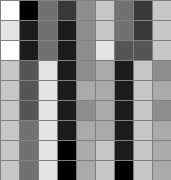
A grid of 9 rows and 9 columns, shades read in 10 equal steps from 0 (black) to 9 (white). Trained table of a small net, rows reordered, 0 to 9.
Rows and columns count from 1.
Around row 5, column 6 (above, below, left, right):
6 6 6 1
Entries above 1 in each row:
8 7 7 7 7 7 7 7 7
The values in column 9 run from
5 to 7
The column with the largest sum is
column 1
